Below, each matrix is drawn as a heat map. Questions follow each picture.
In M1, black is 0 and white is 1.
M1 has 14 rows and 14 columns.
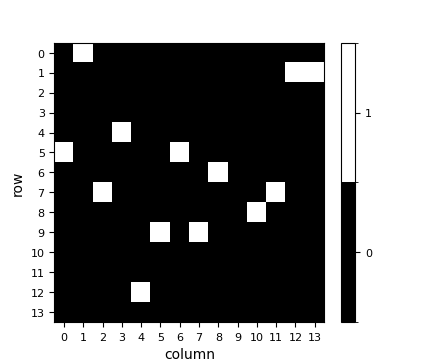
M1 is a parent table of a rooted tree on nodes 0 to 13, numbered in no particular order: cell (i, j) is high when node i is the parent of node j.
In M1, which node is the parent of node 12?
1
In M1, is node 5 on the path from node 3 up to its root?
yes
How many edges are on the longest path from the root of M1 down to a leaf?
6
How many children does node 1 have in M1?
2
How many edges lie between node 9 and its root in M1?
0
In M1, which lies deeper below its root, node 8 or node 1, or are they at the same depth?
the same depth
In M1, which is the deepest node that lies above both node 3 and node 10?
5
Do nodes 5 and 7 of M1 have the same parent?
yes
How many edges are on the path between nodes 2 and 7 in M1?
1
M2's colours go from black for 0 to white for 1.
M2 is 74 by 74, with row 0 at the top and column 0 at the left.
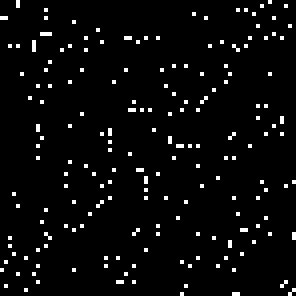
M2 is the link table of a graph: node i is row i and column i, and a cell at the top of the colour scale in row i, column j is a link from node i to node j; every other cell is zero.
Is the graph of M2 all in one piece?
no
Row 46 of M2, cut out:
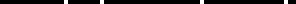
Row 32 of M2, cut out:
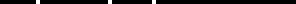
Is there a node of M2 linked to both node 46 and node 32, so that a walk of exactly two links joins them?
no
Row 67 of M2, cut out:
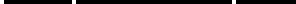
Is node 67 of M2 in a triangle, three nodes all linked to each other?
no
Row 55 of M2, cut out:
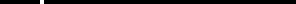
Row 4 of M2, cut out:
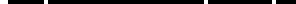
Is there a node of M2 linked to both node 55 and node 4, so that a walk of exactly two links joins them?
no
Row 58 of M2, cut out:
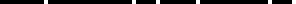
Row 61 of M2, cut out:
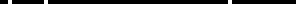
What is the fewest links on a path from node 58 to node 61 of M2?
2
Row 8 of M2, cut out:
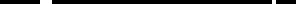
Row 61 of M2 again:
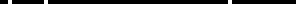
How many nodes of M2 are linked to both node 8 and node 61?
1
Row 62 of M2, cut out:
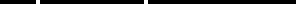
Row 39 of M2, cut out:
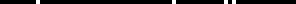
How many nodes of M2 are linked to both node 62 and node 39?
1
